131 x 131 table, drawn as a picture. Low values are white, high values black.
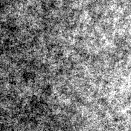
Overall the values sit about 50% of the way up the scale. The histogram is bell-shaped. The field is mottled with small blotches. Values rise toward the left.
